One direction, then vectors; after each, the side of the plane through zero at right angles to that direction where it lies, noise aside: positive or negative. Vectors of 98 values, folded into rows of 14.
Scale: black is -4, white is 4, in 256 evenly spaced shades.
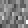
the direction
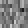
negative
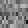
negative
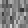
negative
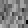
negative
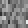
positive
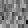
negative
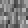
positive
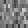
positive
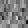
negative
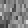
positive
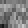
positive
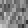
negative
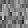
positive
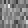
positive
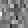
positive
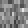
positive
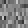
positive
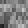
positive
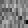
negative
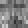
positive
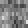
positive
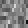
negative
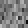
negative
